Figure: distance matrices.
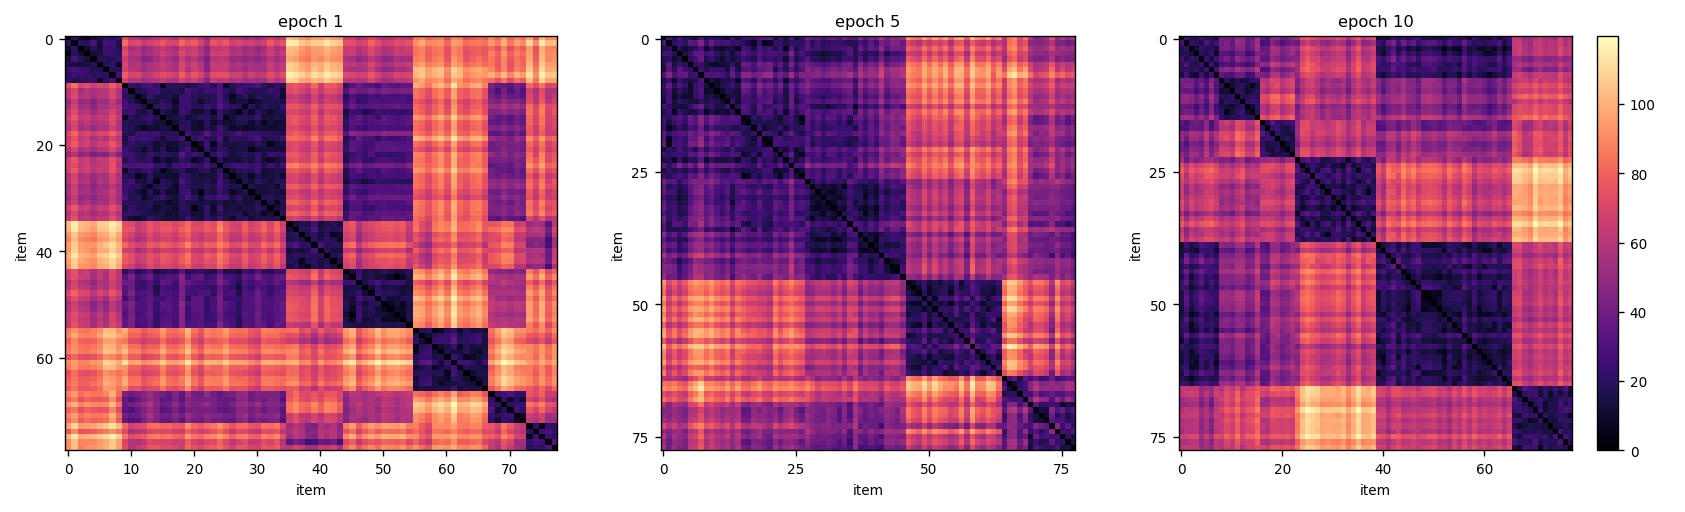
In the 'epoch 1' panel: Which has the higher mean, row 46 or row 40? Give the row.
40
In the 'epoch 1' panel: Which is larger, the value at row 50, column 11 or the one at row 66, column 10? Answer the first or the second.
the second
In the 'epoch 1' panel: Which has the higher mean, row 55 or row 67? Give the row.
55
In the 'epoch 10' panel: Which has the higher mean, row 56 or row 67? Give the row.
67
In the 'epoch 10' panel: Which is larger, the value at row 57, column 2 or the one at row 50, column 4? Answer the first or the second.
the second
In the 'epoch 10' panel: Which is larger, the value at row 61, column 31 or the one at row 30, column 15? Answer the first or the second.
the first
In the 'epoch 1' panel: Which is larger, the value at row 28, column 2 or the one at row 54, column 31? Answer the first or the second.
the first
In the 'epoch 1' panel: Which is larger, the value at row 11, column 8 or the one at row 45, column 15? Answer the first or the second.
the first
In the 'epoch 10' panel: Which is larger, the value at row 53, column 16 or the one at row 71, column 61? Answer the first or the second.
the second
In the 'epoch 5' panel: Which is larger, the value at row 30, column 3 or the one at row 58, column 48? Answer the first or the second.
the second
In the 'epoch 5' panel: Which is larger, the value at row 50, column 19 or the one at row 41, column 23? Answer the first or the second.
the first
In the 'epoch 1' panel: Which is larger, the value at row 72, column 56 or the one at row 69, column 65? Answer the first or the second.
the second
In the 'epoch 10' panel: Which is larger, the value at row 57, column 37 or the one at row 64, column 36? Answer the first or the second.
the first
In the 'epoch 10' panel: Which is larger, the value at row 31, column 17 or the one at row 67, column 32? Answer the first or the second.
the second
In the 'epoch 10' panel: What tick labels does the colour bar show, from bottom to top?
0, 20, 40, 60, 80, 100
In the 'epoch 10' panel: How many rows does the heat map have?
78
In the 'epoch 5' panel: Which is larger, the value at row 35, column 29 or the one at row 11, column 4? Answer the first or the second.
the first
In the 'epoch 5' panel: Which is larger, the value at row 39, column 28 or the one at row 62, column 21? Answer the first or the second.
the second
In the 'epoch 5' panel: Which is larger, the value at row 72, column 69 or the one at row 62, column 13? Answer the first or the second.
the second
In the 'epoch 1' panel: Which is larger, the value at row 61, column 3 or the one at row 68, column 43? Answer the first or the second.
the first
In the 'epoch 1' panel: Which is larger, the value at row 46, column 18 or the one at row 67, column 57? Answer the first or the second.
the second
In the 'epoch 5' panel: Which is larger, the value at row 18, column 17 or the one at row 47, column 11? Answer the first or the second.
the second
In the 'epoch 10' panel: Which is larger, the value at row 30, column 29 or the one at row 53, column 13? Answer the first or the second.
the second
